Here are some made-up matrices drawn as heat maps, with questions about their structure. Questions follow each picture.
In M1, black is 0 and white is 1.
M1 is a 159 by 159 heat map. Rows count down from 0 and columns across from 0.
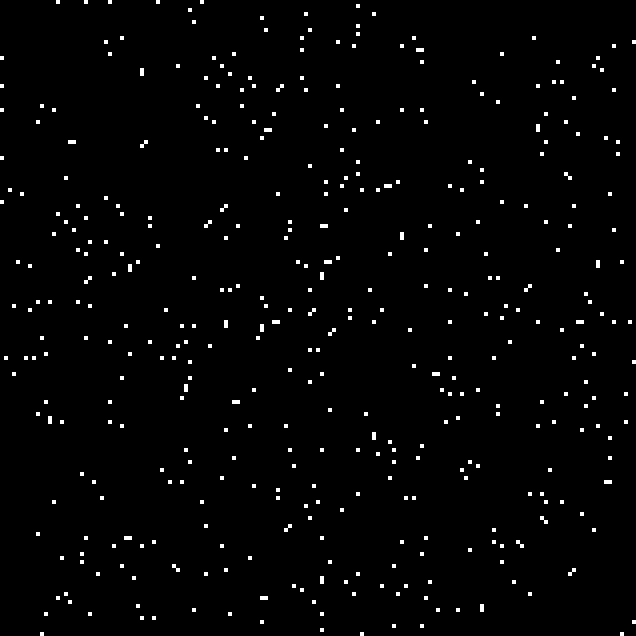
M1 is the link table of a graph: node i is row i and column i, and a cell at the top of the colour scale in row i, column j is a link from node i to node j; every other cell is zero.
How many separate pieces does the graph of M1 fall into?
1
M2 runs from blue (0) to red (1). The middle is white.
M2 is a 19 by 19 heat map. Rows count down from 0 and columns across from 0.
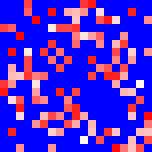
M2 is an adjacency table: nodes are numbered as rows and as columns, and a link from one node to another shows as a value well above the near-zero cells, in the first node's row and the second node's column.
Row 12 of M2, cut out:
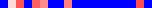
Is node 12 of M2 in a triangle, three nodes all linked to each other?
yes
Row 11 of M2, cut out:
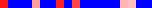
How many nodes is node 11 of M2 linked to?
6
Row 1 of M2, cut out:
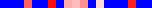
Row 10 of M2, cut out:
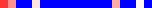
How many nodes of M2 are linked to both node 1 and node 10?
0
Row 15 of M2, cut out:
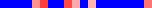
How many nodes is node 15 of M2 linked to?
6
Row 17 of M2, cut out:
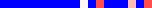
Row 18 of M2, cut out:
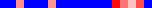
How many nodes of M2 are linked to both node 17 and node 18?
1
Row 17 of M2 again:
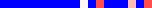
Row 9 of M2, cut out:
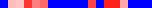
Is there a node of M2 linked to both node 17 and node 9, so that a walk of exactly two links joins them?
no
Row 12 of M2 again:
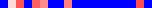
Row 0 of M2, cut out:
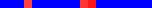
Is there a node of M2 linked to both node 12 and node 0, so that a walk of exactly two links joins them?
no
